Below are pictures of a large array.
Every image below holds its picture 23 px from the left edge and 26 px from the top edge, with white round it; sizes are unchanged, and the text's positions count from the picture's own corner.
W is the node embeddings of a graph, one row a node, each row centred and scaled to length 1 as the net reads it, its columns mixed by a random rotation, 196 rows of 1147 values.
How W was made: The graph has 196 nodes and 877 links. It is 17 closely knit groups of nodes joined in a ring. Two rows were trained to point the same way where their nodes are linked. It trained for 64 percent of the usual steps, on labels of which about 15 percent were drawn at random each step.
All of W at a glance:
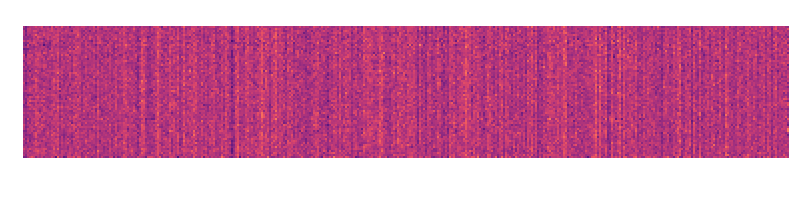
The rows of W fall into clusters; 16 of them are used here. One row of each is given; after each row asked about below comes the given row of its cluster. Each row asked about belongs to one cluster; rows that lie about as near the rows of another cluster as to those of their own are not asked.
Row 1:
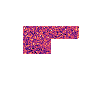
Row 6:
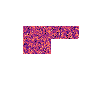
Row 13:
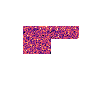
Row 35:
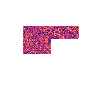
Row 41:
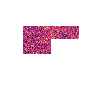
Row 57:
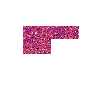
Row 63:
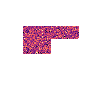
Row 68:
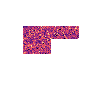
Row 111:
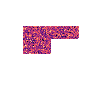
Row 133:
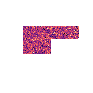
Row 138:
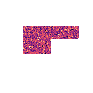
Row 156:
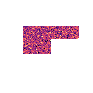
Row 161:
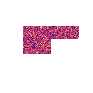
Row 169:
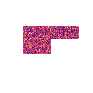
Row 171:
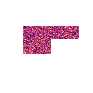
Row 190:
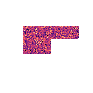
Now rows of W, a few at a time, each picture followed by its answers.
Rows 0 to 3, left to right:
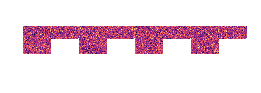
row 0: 169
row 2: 35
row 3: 169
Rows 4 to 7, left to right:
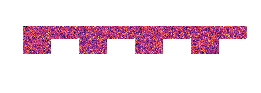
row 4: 156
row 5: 6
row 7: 1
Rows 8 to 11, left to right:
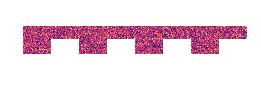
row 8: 57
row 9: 41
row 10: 133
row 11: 138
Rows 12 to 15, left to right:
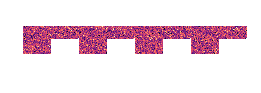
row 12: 171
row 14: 138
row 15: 35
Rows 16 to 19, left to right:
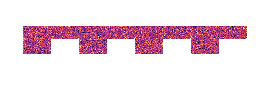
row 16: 190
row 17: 6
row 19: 68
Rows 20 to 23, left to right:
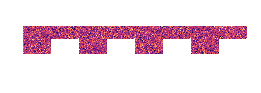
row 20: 6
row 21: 1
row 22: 161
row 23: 1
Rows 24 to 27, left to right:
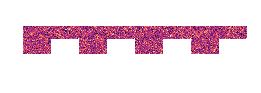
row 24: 35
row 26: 156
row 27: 68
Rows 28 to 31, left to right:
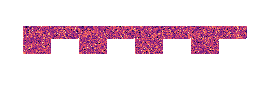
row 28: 68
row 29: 68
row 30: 63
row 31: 190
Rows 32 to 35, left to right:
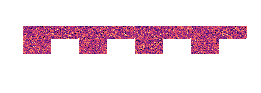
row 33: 35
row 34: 68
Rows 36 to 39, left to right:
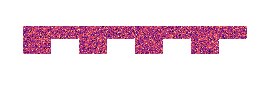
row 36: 41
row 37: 6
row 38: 156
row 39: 133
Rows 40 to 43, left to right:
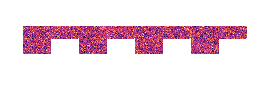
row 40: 41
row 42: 1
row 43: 169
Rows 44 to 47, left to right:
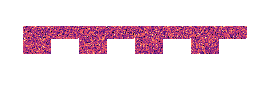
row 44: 169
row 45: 161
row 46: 1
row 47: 1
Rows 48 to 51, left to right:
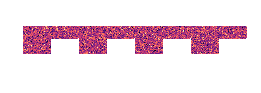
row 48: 13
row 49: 133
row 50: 161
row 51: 111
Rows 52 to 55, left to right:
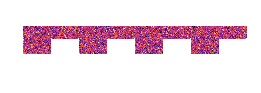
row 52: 68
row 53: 63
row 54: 133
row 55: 156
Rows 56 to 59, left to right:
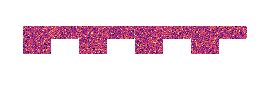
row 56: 41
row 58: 41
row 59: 161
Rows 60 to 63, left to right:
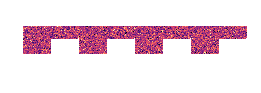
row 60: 111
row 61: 35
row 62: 63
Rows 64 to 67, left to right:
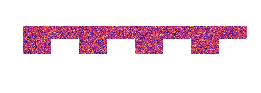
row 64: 41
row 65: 171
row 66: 171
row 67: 57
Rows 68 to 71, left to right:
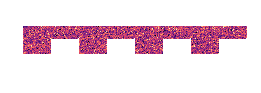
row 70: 13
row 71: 111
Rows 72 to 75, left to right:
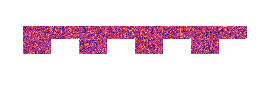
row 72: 133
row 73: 6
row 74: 138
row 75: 13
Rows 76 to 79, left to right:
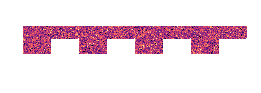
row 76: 6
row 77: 1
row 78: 68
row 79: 171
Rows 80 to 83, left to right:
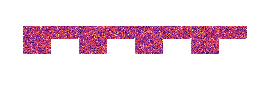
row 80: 161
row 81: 35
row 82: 68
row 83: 190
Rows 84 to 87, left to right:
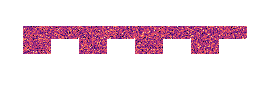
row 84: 35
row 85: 41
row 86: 57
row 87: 169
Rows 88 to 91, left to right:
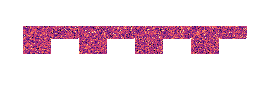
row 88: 57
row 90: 190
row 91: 190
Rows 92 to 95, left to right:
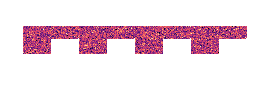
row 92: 6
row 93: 68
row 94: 138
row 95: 138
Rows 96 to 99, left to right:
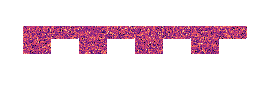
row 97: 133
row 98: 190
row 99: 1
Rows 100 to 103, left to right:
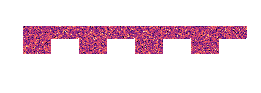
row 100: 63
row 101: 138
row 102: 6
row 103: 35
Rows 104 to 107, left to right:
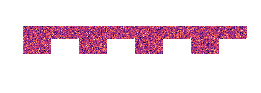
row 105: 169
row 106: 161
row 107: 111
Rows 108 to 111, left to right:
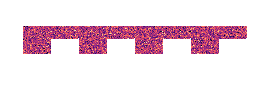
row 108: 156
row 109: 133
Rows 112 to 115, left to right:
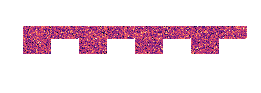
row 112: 190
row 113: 138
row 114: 133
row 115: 68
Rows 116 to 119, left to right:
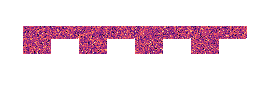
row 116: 63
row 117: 190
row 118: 156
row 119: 156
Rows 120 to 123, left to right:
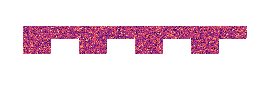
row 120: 63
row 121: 111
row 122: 35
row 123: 111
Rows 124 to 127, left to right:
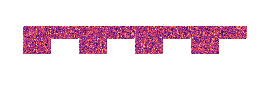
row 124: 190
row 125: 6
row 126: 6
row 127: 57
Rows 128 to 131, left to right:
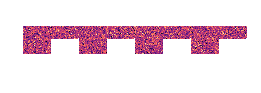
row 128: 169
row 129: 133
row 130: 1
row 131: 35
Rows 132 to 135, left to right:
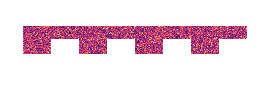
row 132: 35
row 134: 41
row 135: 41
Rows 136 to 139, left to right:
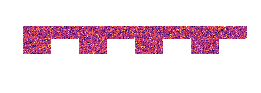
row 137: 161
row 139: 13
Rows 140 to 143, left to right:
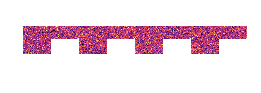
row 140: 13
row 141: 1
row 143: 57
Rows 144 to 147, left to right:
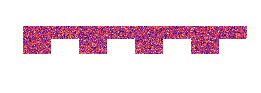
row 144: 156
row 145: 171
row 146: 57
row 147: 111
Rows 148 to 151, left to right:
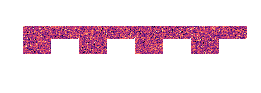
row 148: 111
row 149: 190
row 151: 111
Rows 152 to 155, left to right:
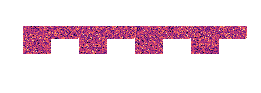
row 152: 35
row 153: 161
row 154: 156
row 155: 1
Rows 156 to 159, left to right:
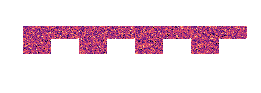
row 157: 156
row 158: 68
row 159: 68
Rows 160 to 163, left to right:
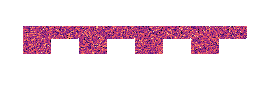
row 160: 6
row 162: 35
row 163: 68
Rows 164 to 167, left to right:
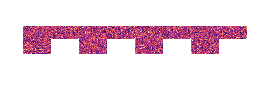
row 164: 57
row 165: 133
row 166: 68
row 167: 6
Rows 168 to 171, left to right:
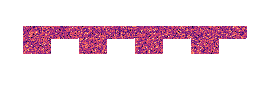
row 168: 57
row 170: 63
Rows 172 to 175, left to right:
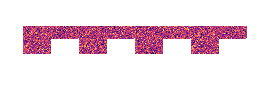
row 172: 57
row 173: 63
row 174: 1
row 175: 57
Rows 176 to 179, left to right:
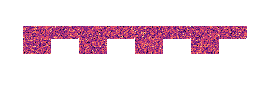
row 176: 111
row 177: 161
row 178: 169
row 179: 171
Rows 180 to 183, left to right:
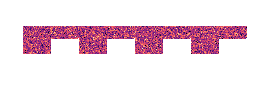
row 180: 133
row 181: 138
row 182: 6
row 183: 1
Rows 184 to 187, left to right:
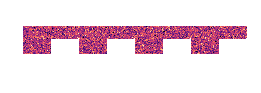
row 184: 138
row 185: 190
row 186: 13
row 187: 1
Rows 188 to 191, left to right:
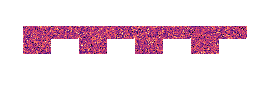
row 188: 161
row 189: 41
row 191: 35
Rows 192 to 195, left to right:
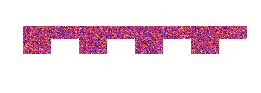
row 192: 57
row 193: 111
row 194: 133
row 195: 156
